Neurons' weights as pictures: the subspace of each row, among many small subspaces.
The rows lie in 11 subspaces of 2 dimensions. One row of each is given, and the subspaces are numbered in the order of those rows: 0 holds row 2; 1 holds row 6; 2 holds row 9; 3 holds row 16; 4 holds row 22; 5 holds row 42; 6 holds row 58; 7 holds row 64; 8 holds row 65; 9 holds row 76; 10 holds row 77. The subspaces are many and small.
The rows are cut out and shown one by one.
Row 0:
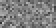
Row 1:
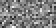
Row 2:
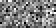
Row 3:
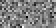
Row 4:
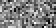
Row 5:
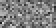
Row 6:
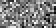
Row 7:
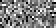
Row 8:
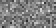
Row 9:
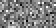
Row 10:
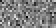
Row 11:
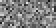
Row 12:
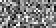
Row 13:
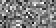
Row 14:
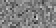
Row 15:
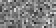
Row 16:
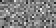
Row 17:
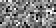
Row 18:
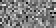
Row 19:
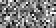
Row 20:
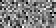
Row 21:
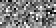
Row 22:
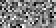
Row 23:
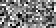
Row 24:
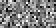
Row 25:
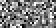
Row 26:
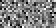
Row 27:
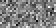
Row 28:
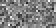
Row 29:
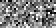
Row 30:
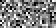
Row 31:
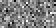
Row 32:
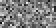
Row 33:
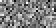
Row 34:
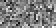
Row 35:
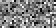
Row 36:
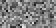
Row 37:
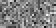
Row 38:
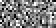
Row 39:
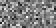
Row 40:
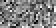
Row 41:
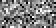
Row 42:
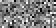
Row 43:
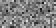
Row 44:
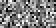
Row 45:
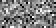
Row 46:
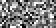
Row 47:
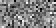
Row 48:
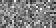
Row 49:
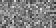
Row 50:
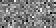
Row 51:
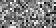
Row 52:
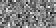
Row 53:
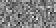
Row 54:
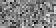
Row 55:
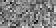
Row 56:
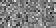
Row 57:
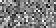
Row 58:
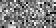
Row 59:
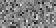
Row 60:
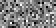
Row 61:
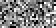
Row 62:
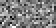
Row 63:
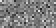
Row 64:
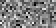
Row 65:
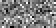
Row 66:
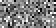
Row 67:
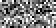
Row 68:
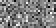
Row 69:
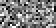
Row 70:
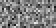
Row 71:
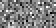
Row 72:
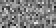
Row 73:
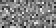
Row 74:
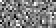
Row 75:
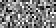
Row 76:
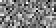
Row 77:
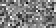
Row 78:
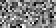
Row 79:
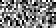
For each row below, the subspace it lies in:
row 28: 10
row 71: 2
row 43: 5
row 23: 10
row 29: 0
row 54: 1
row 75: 2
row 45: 8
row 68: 5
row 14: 2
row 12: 3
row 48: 9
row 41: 8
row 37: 1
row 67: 8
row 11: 9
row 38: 7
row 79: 7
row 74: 7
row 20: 4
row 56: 5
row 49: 9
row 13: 7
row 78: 4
